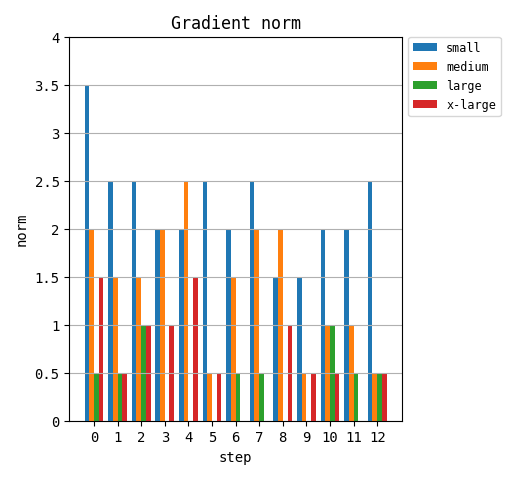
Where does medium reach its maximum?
4
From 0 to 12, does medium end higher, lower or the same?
lower
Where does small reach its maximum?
0
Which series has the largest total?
small
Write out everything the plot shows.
Title: Gradient norm
x-axis: step, ticks 0 1 2 3 4 5 6 7 8 9 10 11 12
y-axis: norm, ticks 0 0.5 1 1.5 2 2.5 3 3.5 4
Legend: small, medium, large, x-large
Values:
small: 3.5 2.5 2.5 2 2 2.5 2 2.5 1.5 1.5 2 2 2.5
medium: 2 1.5 1.5 2 2.5 0.5 1.5 2 2 0.5 1 1 0.5
large: 0.5 0.5 1 0 0 0 0.5 0.5 0 0 1 0.5 0.5
x-large: 1.5 0.5 1 1 1.5 0.5 0 0 1 0.5 0.5 0 0.5
